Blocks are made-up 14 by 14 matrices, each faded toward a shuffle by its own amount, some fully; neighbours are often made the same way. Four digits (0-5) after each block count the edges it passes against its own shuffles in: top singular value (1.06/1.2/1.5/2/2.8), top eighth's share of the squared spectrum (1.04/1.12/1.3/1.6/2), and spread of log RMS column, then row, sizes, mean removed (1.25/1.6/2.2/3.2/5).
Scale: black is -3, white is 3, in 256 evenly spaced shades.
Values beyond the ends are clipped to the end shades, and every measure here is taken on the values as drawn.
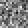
0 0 0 0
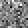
0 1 0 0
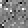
0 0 0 0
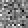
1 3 0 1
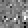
2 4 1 1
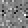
0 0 0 0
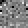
1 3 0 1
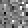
2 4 2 1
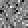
0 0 0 0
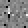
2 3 0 0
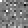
2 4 1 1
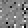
2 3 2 0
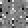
1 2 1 0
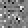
1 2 2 1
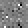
1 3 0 0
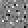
1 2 0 0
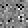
1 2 0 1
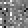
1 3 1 0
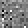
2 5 1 0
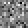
1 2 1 0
